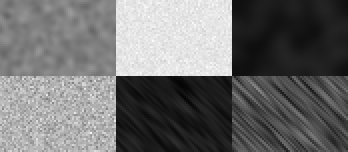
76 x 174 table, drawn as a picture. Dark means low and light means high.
It is made of 2 by 3 panels. Panel 1,1: middling, blotchy, faint in contrast. Panel 1,2: very high, fine-grained, faint in contrast. Panel 1,3: very low, smooth, faint in contrast. Panel 2,1: high, fine-grained. Panel 2,2: very low, slanting down to the right, faint in contrast. Panel 2,3: low, slanting down to the right.
